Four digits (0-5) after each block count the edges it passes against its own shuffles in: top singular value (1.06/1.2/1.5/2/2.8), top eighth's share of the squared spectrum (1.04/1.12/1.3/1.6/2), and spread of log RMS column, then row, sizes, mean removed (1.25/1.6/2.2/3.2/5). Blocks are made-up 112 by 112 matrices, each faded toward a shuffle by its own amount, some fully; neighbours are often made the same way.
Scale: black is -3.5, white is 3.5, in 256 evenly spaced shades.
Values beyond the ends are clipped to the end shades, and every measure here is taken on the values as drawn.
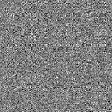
4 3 2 2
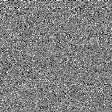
1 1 0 2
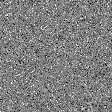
0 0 0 0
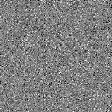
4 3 2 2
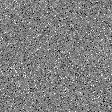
2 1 0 0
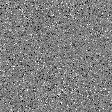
0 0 0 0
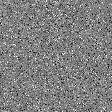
1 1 0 0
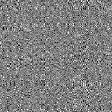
4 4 3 2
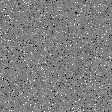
0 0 0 0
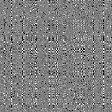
5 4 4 3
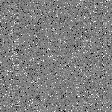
3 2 1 0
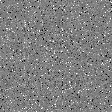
3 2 0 0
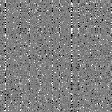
5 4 3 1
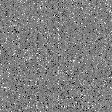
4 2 1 0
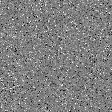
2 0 0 0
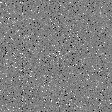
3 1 1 0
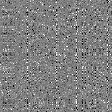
5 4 3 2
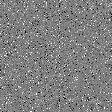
3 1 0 0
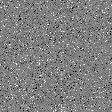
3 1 0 0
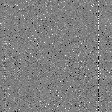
4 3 1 0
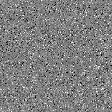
4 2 1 1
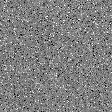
3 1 0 0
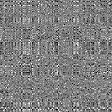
5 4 3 3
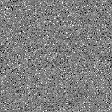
4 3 2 1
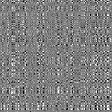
5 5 4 4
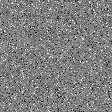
2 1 0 0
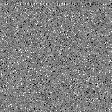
3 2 1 1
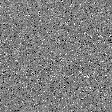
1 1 0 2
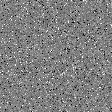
0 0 0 0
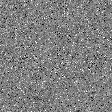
0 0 0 0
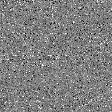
1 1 1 2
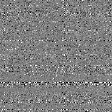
3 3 2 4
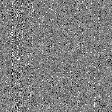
2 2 3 0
